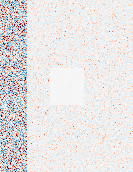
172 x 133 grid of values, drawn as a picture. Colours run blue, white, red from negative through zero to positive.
Mirror symmetry: none. Average level on the scale: 50%. Calmest part: centre. Seam: vertical, 20% of the way across, the right part calmer. Slope: none. Odd patch: calmer, in the centre.
